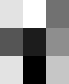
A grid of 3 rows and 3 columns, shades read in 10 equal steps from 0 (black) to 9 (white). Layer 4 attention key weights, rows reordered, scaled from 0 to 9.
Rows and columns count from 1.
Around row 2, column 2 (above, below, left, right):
9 0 3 5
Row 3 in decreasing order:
8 7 0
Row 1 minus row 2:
5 8 -1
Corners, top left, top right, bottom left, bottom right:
8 4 8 7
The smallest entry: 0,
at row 3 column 2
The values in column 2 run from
0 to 9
